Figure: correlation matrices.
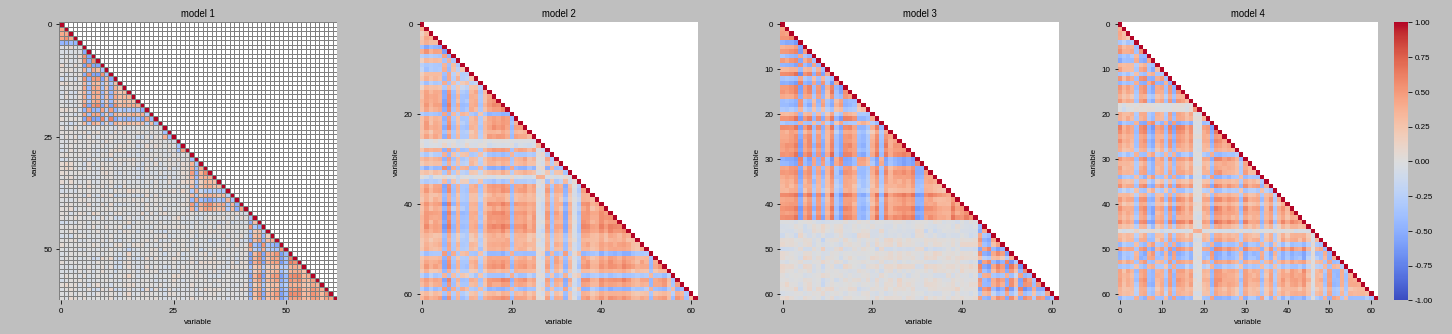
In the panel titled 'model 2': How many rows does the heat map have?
62
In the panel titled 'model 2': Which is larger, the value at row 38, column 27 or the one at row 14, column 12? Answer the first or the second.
the second
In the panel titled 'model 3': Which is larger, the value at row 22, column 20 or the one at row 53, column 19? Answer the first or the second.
the second
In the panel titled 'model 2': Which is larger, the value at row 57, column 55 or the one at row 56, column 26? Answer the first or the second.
the first
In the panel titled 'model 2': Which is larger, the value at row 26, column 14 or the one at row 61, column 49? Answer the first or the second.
the second
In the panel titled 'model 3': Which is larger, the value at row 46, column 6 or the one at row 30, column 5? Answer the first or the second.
the first
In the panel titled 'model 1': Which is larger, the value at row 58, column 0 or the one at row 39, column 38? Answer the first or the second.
the first
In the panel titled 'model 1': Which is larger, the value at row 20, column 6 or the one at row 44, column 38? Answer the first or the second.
the second
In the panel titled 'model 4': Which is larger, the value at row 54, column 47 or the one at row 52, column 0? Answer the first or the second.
the first
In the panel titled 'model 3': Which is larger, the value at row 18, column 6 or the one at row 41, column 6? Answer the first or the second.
the second
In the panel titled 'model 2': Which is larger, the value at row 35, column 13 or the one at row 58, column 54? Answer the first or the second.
the second
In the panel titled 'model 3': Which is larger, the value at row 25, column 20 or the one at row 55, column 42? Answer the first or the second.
the first
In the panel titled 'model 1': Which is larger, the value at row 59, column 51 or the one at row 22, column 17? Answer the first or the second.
the first
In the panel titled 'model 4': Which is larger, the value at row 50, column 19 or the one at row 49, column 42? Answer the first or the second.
the first
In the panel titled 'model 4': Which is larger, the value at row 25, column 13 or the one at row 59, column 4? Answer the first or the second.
the second
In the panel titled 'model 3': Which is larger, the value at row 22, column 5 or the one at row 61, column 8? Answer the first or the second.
the second
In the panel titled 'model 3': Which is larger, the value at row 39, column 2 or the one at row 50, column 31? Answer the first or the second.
the first
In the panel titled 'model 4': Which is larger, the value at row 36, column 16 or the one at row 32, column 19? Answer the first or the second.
the first
